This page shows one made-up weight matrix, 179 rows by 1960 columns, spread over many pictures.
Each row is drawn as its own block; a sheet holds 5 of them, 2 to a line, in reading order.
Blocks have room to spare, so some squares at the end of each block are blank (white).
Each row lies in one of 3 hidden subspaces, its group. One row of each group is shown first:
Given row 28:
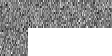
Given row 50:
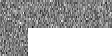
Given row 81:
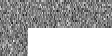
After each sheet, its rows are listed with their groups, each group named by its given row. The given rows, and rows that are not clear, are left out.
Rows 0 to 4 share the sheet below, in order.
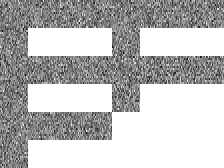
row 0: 28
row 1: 28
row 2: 50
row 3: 50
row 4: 50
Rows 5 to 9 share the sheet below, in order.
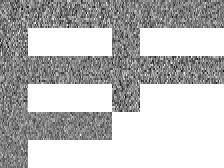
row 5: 50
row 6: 28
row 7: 50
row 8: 81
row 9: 81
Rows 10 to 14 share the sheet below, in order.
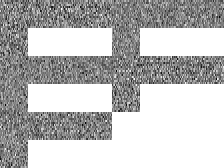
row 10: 81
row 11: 81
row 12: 50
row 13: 81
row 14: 28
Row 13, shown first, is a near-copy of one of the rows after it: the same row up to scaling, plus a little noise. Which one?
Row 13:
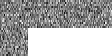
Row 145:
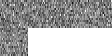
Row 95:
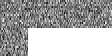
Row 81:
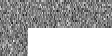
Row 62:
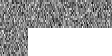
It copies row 95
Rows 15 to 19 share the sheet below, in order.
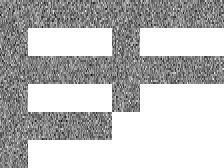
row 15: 28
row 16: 50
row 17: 50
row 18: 50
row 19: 50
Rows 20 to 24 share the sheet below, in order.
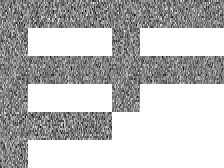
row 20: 28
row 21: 28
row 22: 50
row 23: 50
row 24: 50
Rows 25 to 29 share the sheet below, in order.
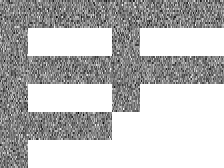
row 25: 81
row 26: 50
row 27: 50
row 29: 28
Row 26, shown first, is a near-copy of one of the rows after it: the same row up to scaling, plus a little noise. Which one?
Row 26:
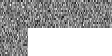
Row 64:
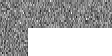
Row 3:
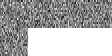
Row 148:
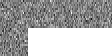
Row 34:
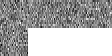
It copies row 3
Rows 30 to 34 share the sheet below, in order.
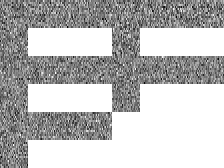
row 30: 81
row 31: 81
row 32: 28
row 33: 50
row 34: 50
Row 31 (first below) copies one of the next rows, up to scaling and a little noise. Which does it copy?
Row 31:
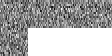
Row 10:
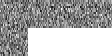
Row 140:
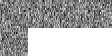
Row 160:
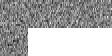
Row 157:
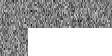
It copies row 10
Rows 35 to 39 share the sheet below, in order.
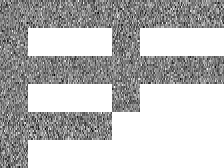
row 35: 28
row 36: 50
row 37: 50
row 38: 28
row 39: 81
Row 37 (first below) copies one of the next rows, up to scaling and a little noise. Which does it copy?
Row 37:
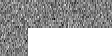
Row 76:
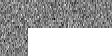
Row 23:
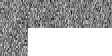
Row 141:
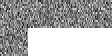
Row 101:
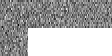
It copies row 76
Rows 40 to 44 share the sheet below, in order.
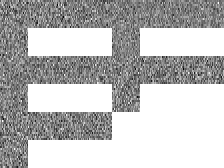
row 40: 50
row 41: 50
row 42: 81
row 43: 50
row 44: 50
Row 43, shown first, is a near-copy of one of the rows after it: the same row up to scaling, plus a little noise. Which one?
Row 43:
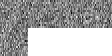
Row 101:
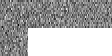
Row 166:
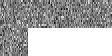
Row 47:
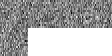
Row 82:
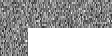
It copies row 47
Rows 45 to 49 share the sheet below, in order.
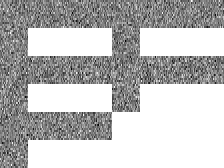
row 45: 81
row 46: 81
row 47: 50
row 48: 28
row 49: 28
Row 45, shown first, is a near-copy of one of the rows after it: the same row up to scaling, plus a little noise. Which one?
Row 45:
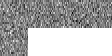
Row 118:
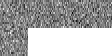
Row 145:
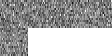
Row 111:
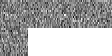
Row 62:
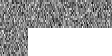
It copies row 118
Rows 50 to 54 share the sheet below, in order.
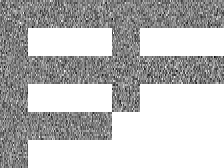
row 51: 81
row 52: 81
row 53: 81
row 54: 50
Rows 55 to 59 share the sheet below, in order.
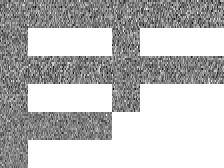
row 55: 81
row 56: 81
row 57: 81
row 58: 81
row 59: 50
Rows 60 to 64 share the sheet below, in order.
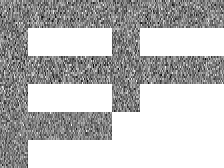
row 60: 28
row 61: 28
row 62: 81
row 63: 28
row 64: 50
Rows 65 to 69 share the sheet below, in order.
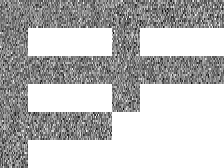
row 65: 28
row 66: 81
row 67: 81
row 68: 28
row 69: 50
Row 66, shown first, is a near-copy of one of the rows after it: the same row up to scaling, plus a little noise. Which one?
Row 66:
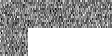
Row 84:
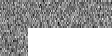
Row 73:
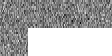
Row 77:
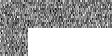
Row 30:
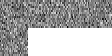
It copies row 77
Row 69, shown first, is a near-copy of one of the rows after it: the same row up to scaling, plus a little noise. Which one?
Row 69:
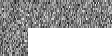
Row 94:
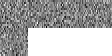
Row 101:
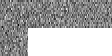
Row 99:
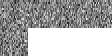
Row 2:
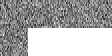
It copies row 99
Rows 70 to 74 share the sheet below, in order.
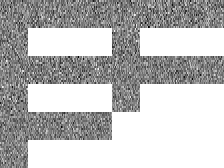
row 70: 28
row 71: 28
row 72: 28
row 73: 81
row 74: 81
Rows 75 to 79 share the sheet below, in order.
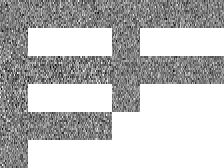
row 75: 28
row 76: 50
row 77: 81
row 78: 81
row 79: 50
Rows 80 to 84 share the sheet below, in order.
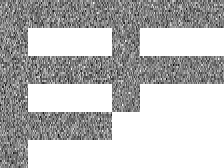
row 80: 28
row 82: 50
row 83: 50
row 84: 81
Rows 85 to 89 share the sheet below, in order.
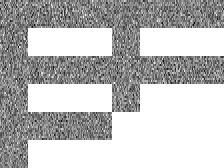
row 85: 50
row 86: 81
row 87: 28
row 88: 50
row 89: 50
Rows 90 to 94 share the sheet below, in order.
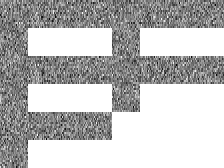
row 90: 28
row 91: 28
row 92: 28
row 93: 81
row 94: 50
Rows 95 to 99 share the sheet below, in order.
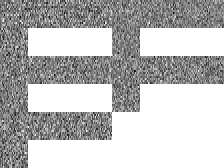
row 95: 81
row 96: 50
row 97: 50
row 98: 28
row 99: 50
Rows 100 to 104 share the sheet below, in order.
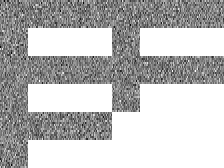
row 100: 28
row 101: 50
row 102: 50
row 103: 81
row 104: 28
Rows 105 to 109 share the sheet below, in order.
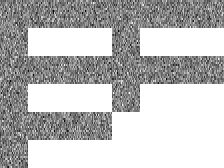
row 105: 28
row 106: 50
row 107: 50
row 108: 50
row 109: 50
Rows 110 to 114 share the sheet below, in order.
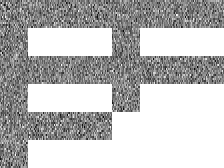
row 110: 50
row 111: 81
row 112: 50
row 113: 28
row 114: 28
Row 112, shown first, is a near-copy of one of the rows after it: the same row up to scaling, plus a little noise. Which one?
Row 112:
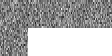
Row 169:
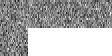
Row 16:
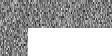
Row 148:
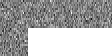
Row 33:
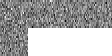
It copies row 16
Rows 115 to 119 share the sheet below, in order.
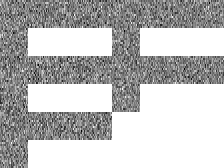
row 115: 81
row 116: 28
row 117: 28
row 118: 81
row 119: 81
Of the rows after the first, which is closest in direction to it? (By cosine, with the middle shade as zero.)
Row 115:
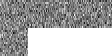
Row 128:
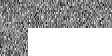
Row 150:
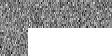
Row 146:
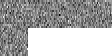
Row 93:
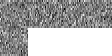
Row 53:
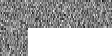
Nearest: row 53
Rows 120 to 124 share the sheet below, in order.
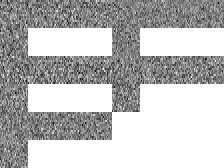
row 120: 81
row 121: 50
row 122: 81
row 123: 28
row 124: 28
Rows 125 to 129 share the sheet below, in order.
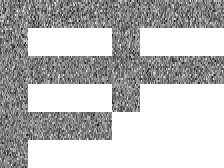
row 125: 28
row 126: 81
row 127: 28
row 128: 28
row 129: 28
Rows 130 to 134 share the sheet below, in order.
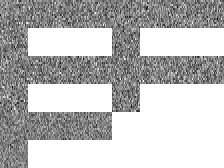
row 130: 28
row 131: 81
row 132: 28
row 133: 81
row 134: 81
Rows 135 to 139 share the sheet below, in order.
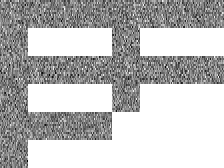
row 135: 50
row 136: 50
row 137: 28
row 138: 81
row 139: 50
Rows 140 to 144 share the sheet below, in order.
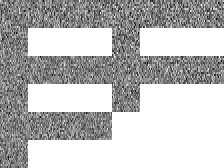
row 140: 81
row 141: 50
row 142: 50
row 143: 81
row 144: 81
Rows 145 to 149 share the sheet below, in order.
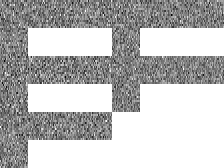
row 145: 81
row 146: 50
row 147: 50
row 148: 50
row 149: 28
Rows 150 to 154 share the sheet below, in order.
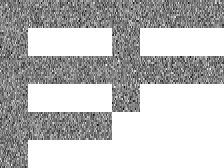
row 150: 28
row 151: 50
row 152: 28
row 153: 28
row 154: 28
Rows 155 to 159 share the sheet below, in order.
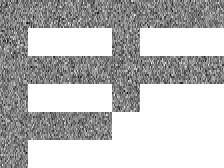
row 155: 28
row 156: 28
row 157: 81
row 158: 81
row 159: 50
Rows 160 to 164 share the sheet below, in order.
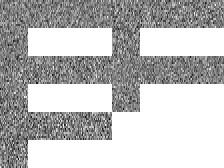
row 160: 81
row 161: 28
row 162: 28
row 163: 28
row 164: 50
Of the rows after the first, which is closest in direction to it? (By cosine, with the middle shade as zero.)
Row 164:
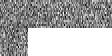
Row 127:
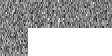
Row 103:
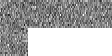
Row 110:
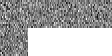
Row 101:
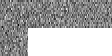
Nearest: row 101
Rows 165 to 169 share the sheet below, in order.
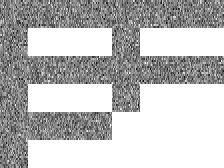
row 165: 50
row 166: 50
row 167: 28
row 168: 81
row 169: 50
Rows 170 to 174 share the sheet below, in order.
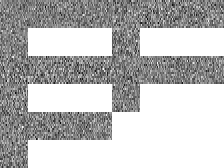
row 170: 81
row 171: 28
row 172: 81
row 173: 81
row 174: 28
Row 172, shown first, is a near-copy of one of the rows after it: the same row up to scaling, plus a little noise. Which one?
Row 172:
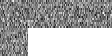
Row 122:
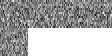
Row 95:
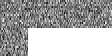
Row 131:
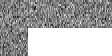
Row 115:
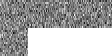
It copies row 122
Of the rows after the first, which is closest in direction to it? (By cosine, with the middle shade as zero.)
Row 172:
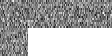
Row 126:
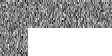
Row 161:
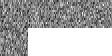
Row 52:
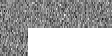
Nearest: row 126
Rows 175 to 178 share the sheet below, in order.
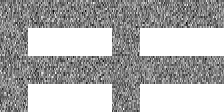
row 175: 28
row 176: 81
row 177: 28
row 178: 28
